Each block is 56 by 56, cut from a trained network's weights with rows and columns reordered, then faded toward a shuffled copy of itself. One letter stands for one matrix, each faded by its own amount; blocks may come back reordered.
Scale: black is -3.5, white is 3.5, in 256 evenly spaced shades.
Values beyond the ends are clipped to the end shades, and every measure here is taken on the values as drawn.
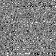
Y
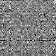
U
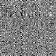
Y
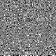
Y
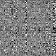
U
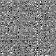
U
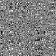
Y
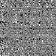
U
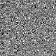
Y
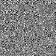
Y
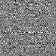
Y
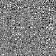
Y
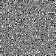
Y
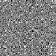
Y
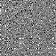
Y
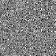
Y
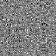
Y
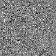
Y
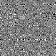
Y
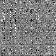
U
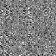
Y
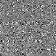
Y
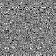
Y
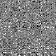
Y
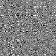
Y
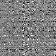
U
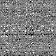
U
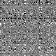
U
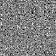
Y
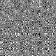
Y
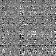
U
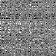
U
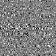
Y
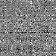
U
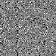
Y
